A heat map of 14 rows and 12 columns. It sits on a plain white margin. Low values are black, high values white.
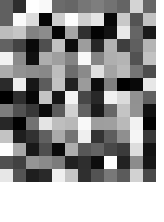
The ninth with the lowest average is the middle left. No overall slope runs across the table. The halves do not mirror each other. The values spread evenly over their range.
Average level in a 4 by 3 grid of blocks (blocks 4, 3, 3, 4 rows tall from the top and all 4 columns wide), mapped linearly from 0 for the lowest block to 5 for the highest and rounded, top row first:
4 3 3
4 5 4
0 4 5
2 2 3
